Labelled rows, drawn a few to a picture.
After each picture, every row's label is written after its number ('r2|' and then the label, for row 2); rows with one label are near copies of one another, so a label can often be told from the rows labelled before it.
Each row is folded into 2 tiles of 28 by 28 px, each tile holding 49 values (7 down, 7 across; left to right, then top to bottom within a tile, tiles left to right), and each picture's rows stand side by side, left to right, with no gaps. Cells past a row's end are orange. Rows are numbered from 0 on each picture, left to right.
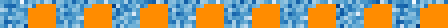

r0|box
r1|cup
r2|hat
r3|cup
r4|cup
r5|cup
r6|hat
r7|box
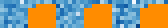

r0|box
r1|hat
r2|box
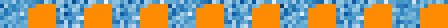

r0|hat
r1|cup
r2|cup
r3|hat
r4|cup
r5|hat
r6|cup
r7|box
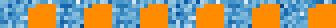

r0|cup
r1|box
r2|box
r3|cup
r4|box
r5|hat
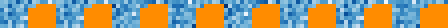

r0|cup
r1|cup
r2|hat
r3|box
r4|hat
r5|cup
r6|cup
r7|box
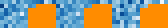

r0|hat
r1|hat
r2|cup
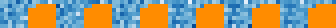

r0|cup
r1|hat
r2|cup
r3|box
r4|box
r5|box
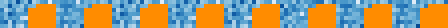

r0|cup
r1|box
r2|cup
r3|cup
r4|cup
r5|hat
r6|box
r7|box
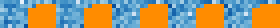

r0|box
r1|box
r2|hat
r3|hat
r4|hat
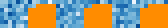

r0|cup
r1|hat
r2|box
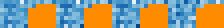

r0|box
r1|box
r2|box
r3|cup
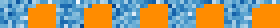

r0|cup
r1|box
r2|hat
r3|hat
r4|cup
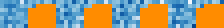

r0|box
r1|cup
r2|cup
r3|box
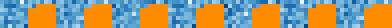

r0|box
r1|cup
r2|hat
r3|box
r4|hat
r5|box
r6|cup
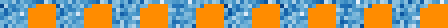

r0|hat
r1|hat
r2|cup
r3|box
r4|hat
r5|hat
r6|box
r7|cup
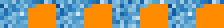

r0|hat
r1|hat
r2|cup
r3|hat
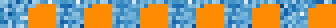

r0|cup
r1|box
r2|box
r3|box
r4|box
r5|hat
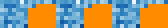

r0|box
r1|box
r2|box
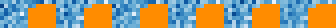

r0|hat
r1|cup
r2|hat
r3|cup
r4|cup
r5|cup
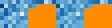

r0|hat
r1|hat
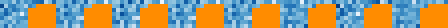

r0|hat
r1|cup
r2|cup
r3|cup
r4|cup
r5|box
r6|hat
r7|box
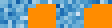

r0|cup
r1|hat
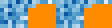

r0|cup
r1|cup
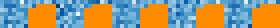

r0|box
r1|hat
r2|box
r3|cup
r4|box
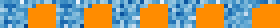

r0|box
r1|box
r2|cup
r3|cup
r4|hat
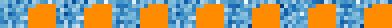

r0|cup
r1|cup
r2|box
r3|cup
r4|box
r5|hat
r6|box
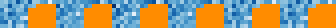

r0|cup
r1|hat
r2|hat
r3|hat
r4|cup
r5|cup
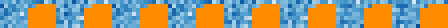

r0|hat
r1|cup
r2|hat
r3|hat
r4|cup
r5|cup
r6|box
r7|box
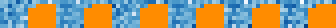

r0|cup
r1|box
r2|hat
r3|box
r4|box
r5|box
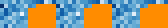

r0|hat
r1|hat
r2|hat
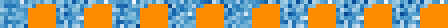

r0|box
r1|cup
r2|box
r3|hat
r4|hat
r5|cup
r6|cup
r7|cup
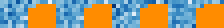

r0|cup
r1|cup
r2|hat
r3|box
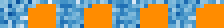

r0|cup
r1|box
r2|box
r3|cup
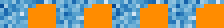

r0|hat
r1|cup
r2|hat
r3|cup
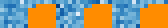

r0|box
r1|hat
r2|box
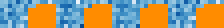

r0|cup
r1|box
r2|box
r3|cup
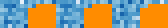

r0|box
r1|box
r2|cup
